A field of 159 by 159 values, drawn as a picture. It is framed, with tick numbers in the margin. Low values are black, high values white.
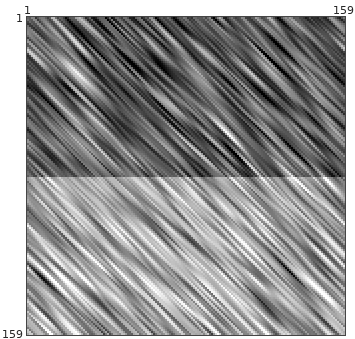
Average level on the scale: 50%. Grain: diagonal, down to the right. Ninth with the highest average: bottom middle. Seam: horizontal, 50% of the way down, the bottom part higher.
